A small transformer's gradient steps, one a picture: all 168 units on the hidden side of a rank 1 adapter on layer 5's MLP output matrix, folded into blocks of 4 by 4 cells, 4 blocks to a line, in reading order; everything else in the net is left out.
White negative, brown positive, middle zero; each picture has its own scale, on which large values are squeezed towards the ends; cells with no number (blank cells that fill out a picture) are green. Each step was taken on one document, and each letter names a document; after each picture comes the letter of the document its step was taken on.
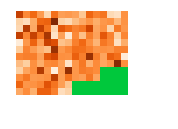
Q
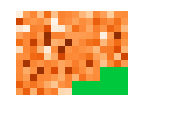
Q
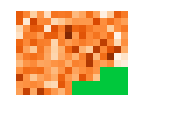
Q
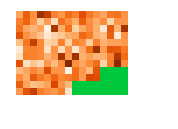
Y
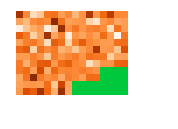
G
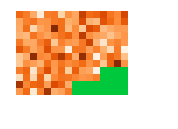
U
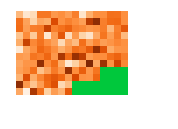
Y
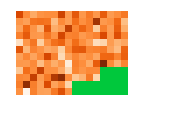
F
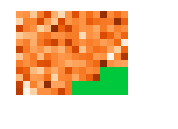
F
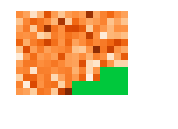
Y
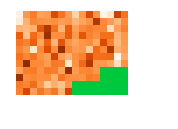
Q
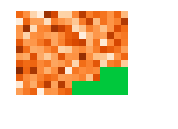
U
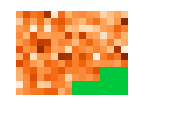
U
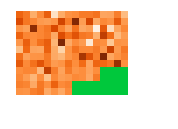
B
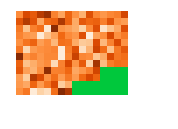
Y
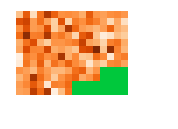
Y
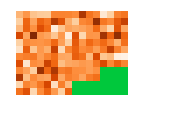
G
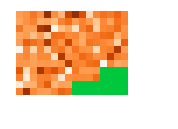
F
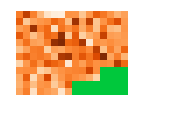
B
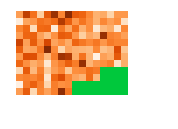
U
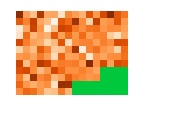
Q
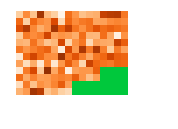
Y
